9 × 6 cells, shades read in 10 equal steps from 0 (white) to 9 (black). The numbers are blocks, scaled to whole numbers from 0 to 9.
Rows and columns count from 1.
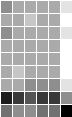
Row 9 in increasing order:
4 4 5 5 5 9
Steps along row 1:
down same same same down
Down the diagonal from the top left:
4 3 3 3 3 0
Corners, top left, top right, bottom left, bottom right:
4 1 5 9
